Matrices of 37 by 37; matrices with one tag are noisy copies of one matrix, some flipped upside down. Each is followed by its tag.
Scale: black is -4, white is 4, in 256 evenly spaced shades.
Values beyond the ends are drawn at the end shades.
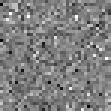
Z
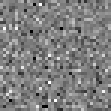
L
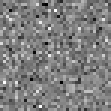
L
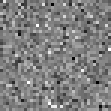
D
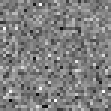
L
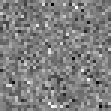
D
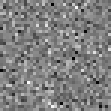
D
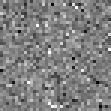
D
